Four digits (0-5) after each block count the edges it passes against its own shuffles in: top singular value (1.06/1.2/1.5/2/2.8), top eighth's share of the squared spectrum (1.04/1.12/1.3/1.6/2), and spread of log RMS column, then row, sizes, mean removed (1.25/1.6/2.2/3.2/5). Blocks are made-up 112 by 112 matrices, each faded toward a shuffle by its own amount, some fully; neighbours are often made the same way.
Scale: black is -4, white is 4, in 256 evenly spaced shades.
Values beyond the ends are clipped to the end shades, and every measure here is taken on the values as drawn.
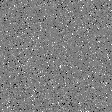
0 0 0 0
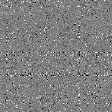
3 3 2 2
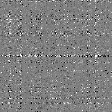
4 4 3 3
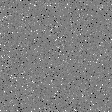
0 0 0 0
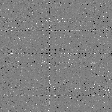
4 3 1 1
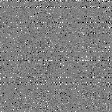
4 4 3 3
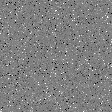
0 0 0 0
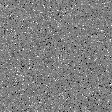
2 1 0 0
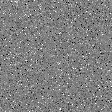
2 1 0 0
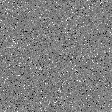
2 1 0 0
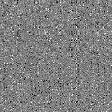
4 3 2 1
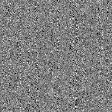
1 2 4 0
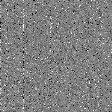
2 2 2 0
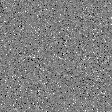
0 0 1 0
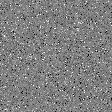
0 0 0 0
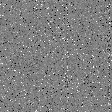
1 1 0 0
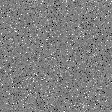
0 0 0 0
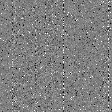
3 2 2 0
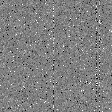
2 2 2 0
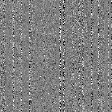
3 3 4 0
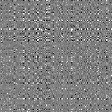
5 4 4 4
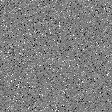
2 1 0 0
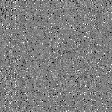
4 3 2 2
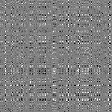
5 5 4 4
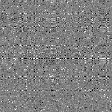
5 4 2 3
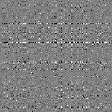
5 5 3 3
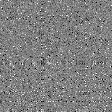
4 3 1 2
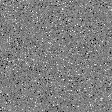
1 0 0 0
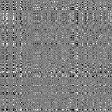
5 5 4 4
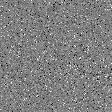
2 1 0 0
